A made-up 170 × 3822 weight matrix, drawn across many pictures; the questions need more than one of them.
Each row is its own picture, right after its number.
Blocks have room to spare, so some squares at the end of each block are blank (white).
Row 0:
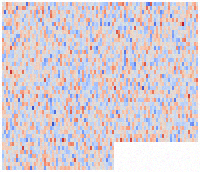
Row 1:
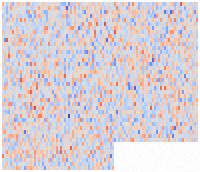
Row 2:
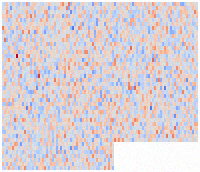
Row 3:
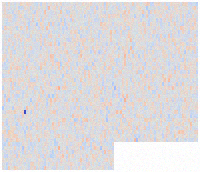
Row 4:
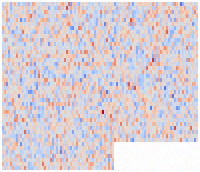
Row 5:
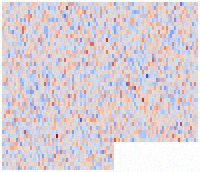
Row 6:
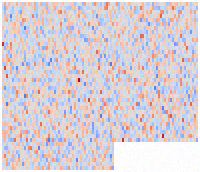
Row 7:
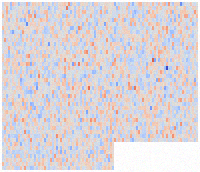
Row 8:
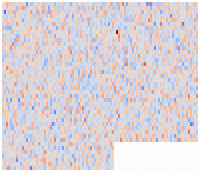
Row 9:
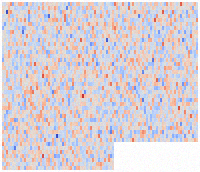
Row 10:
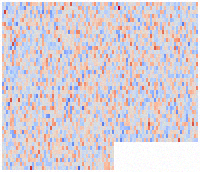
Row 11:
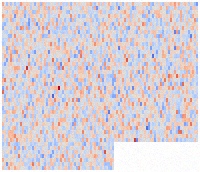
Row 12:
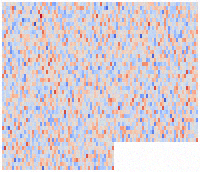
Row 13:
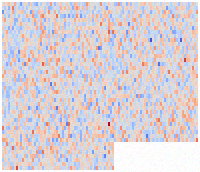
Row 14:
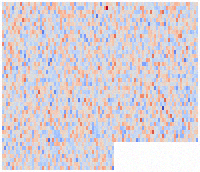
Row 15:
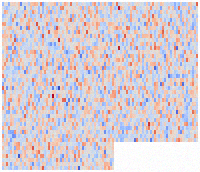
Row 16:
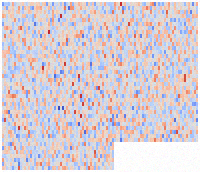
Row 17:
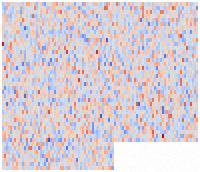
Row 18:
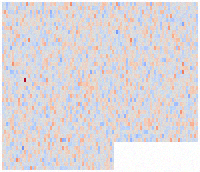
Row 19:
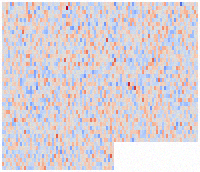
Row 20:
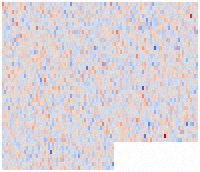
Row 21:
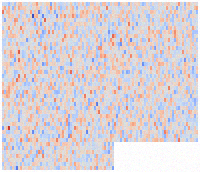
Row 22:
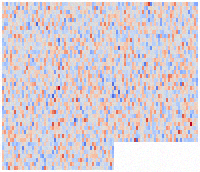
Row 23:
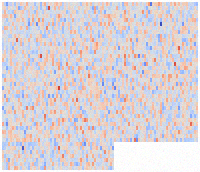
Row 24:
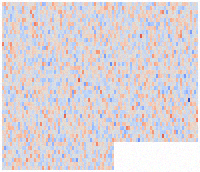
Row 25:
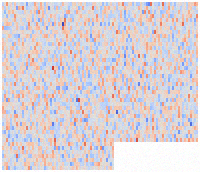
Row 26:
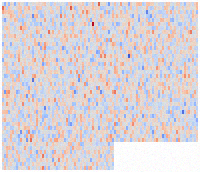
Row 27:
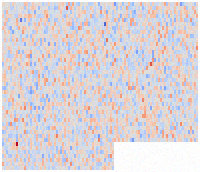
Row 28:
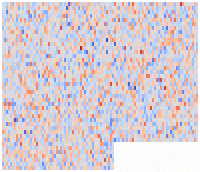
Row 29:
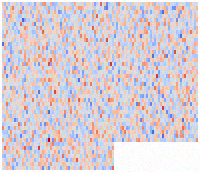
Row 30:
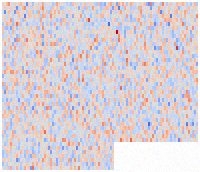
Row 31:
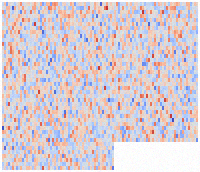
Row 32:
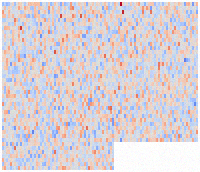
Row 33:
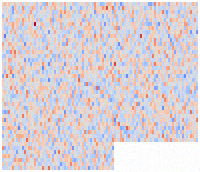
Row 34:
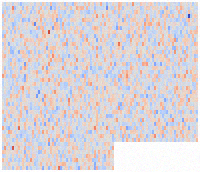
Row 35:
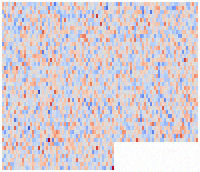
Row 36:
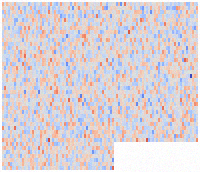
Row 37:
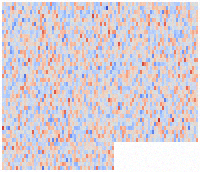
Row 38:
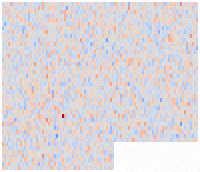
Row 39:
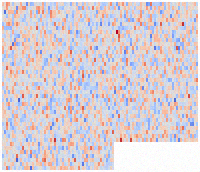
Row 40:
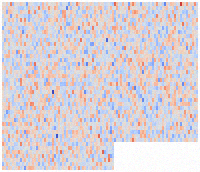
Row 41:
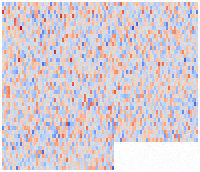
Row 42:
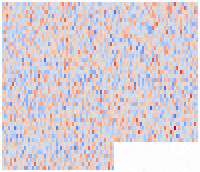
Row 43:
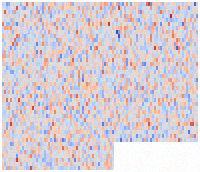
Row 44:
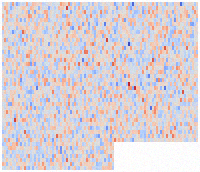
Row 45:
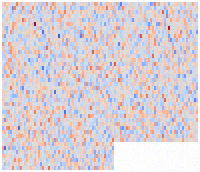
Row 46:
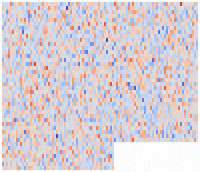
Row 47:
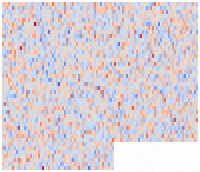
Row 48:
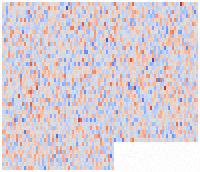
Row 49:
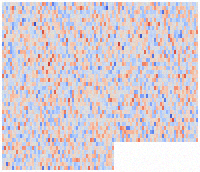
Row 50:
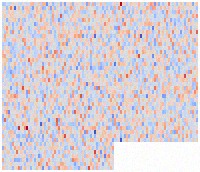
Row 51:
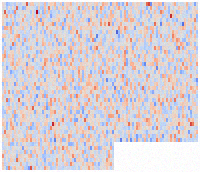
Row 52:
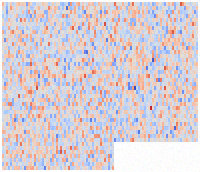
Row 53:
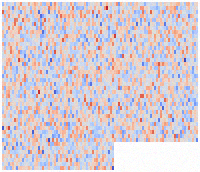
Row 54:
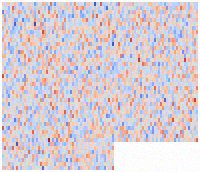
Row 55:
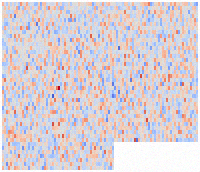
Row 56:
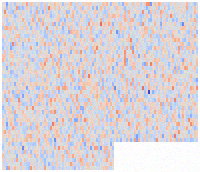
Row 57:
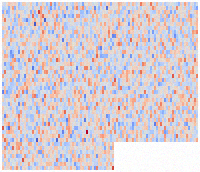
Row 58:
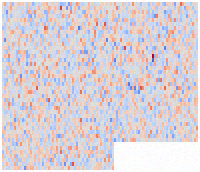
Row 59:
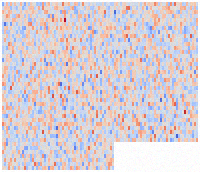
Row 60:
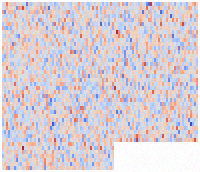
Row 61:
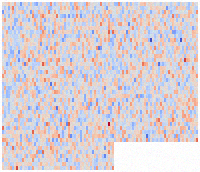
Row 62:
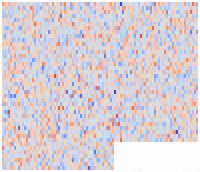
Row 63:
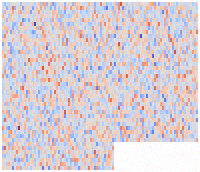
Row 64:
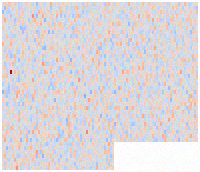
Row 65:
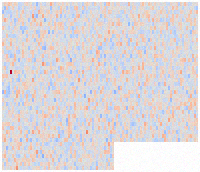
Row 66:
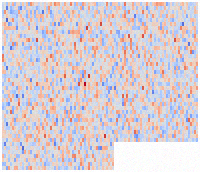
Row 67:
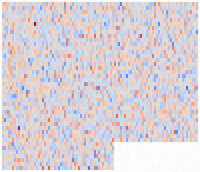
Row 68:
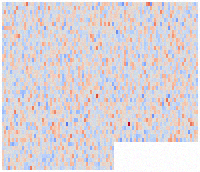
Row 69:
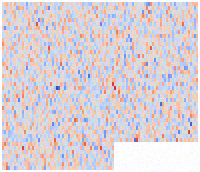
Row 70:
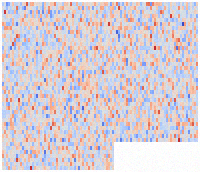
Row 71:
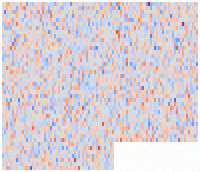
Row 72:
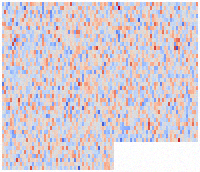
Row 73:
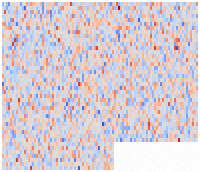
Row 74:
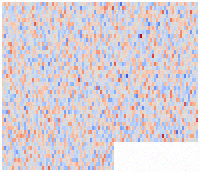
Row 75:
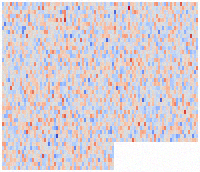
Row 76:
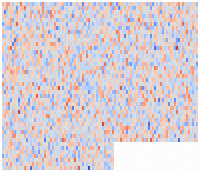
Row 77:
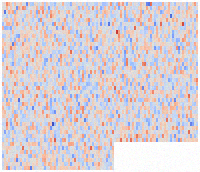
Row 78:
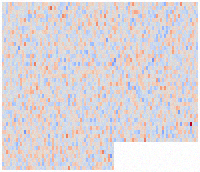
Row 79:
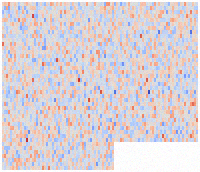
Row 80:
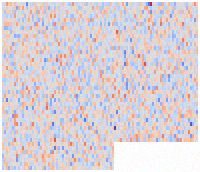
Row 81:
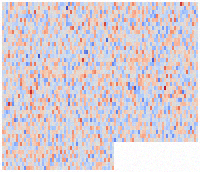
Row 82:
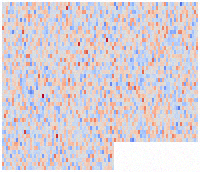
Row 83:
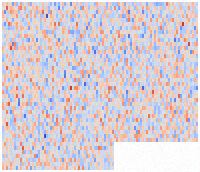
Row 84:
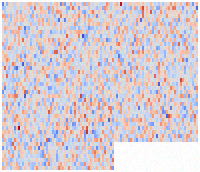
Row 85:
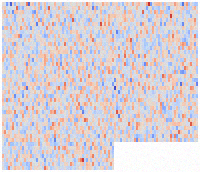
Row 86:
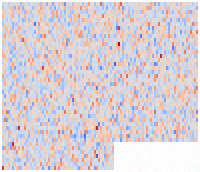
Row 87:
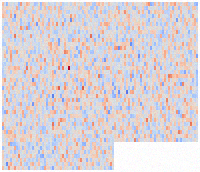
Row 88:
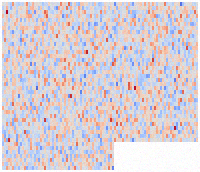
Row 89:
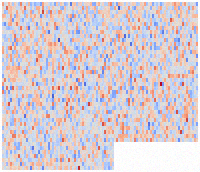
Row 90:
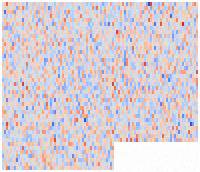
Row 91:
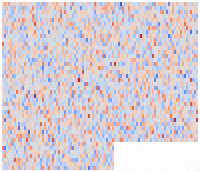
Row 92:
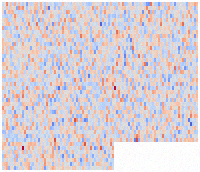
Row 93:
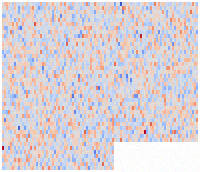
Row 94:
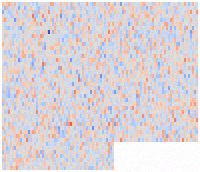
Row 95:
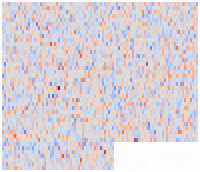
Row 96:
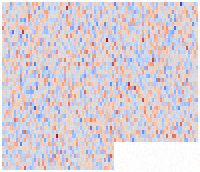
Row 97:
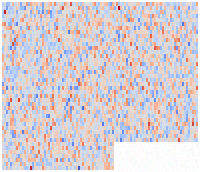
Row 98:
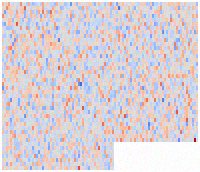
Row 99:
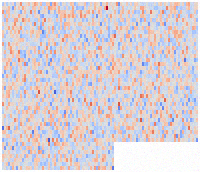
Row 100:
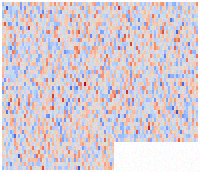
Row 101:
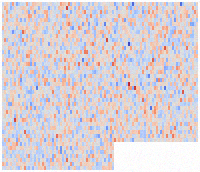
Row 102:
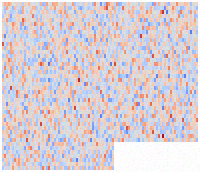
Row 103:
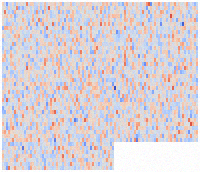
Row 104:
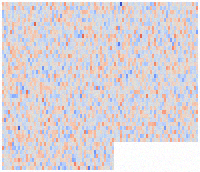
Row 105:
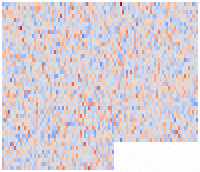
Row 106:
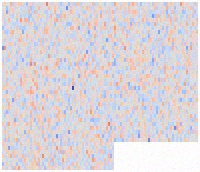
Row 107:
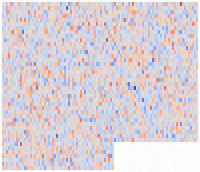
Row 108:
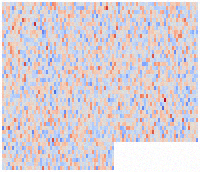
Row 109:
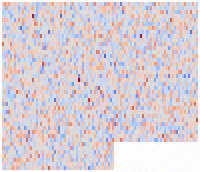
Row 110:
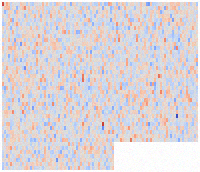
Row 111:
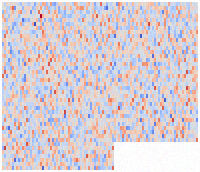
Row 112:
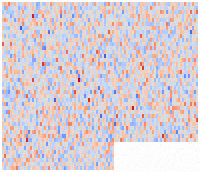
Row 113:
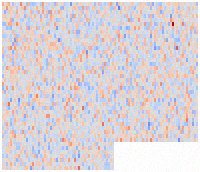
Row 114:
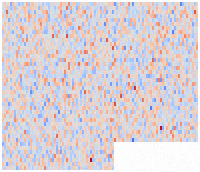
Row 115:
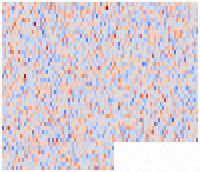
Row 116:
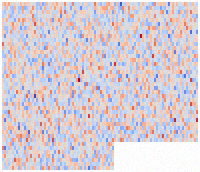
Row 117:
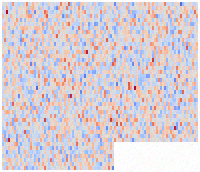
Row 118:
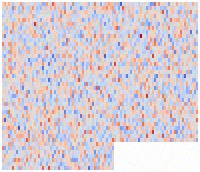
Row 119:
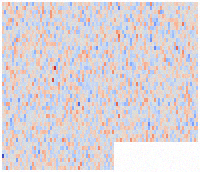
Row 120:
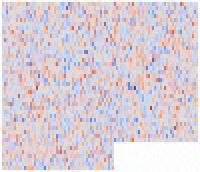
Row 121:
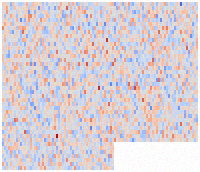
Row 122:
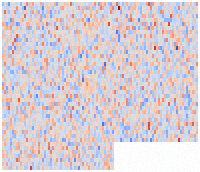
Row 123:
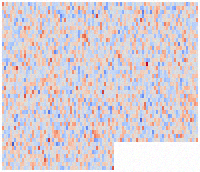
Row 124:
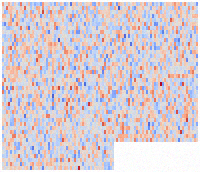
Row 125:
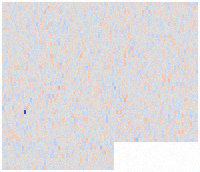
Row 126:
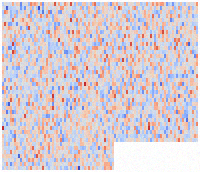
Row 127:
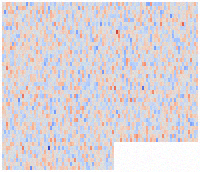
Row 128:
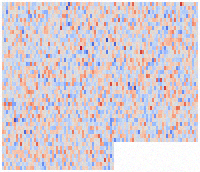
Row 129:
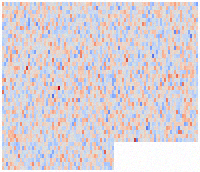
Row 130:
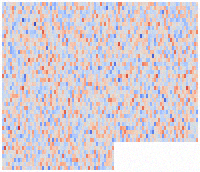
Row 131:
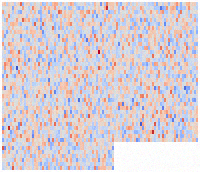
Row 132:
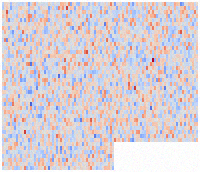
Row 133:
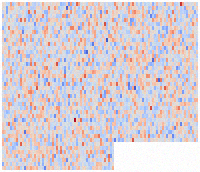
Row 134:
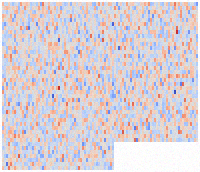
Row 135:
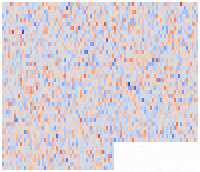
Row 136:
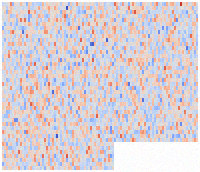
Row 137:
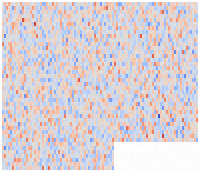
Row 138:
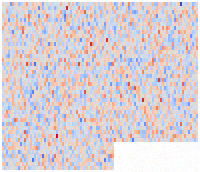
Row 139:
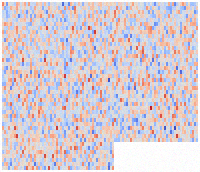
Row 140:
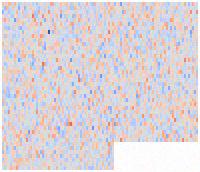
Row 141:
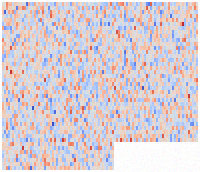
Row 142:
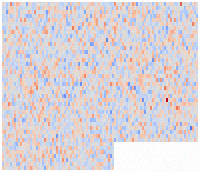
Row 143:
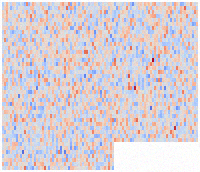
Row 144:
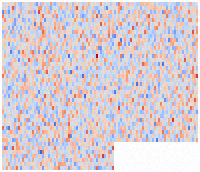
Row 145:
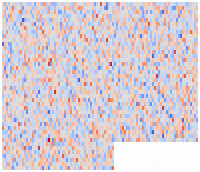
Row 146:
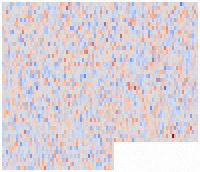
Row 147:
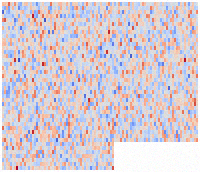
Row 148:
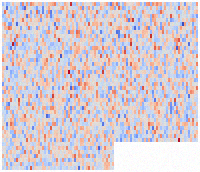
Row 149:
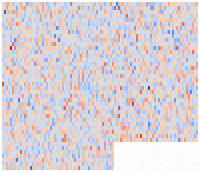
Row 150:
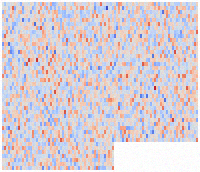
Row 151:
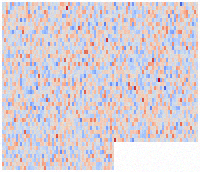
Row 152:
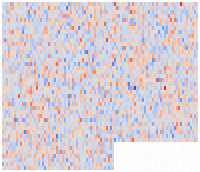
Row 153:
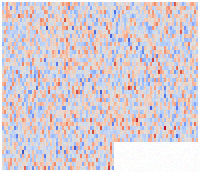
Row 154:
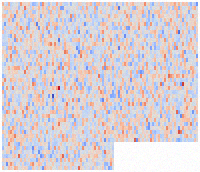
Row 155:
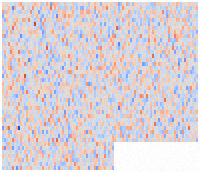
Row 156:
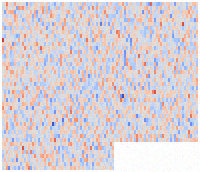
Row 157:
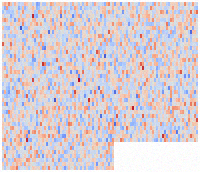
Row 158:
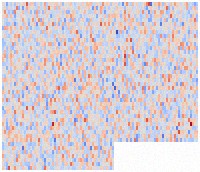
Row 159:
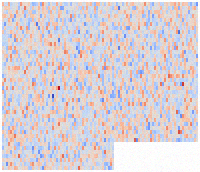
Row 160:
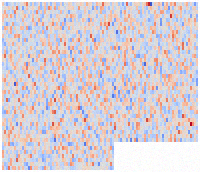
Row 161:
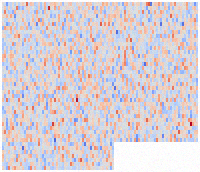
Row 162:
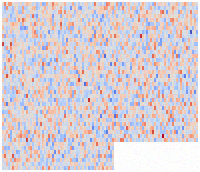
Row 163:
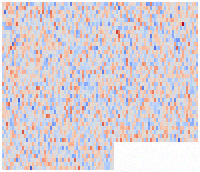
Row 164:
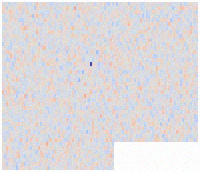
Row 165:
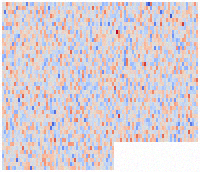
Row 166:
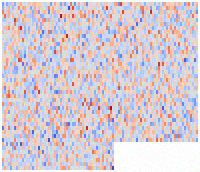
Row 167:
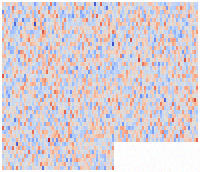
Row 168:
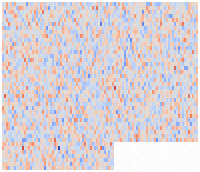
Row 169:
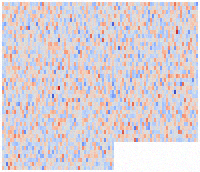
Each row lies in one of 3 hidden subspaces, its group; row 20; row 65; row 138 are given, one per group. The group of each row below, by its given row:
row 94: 65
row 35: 65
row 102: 65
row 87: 20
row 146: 138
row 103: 20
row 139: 138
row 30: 20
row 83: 20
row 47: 65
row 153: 138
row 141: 20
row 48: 138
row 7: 138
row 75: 138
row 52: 138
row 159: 20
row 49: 65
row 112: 65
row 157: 65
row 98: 20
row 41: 65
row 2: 138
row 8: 20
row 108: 65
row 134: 20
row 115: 65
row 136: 138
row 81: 138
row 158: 20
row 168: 20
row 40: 138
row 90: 20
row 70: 20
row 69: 20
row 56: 20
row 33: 65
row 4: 138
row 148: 20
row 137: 65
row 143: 138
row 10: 20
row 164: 65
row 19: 138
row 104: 65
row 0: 20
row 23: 20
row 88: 138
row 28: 138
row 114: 138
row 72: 20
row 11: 20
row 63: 65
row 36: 65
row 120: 138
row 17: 65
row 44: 138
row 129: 20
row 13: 65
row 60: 20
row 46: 138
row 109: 65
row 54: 65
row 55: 20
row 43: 20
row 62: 65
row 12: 65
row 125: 20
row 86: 65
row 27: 138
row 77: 20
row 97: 20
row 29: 65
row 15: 20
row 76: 20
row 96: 138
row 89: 20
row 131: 65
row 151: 138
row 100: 20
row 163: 20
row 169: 20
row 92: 20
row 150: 65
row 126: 20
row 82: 138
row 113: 20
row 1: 138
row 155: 65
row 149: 20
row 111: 65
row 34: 65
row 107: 138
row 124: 20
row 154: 20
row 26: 65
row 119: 20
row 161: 20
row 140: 65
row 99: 65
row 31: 65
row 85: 20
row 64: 65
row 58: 138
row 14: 65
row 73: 20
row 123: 65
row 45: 65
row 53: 65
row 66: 20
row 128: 138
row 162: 65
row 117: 138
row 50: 65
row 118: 65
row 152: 138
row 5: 138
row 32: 65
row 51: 20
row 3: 20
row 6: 65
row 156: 20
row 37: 65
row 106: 138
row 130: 65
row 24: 65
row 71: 20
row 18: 20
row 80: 20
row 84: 65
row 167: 65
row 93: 65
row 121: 138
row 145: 65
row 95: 20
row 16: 65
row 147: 65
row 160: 20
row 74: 65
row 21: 65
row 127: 20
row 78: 138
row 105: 65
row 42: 138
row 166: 65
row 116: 65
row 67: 65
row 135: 138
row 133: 138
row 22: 20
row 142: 138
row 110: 20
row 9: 138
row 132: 138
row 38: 138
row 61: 65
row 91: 65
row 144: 65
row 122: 20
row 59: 138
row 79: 65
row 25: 20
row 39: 20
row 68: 20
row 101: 138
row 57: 65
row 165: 20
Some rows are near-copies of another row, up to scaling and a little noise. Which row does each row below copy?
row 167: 54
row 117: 88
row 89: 124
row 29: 145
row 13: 61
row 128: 28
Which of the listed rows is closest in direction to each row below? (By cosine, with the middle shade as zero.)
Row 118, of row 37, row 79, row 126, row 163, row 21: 79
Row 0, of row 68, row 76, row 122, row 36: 76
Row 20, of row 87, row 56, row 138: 87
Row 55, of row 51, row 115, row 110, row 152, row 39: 51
